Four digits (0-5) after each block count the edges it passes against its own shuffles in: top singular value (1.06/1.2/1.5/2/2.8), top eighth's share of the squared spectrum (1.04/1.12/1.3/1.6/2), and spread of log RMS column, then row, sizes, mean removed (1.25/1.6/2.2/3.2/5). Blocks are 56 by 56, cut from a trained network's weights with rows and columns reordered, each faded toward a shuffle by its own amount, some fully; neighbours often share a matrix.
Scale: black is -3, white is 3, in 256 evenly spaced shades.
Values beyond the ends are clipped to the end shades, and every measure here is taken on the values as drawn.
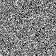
0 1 0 0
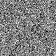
0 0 0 0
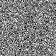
2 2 0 1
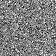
0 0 0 0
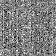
3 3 0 2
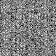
2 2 0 1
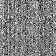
3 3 1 2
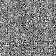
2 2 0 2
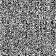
2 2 0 1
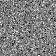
0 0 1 0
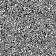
0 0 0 0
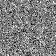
0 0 0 0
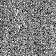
1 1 0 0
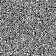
0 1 0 0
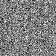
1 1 0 0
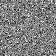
0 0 0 0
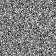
1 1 0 0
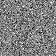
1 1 0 0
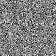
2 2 0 1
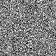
1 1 0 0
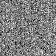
1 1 0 1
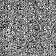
2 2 0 2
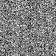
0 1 0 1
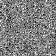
1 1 0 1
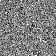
0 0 0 0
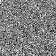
0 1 0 0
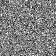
0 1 0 0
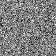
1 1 0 1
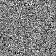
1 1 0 0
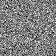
1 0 0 0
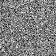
1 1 0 1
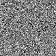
1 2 0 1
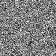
1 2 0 0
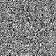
2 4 2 1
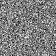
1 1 0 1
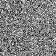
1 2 0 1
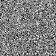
2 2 2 1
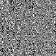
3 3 3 0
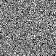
2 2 1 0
